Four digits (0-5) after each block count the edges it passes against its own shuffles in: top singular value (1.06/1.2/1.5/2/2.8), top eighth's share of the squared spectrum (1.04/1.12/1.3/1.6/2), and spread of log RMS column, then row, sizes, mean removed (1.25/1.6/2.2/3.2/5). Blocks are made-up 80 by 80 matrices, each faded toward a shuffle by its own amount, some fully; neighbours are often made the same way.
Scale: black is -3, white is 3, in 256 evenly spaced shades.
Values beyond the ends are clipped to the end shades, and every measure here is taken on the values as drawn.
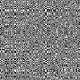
5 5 3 3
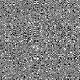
4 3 2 2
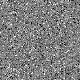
3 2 1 0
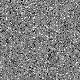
3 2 1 0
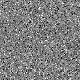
2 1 0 0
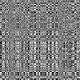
5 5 4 4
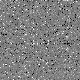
3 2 1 1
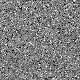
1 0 0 0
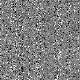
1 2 3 0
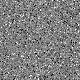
2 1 0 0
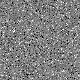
0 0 0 0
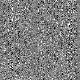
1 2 4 0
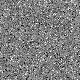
0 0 0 0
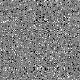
4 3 2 1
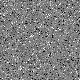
0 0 0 0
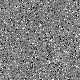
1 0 0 0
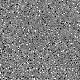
3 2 0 1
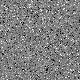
0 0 0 0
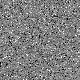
1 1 0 0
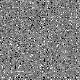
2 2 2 2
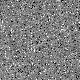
0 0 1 0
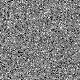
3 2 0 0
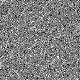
3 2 1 0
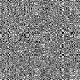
4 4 2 2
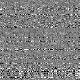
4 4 1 4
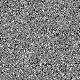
2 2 0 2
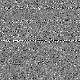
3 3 0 3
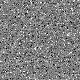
0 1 0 0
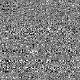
3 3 1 3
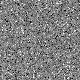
0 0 0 0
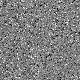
0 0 0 0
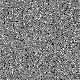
1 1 0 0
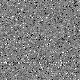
2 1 0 1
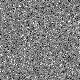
0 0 0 0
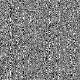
1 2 3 0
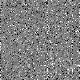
3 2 2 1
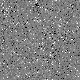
1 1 1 0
